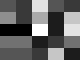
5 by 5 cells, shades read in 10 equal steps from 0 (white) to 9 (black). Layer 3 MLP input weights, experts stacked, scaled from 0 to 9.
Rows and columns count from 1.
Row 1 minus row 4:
1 2 -7 -1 2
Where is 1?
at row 1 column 3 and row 3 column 5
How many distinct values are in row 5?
4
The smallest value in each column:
4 5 0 2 1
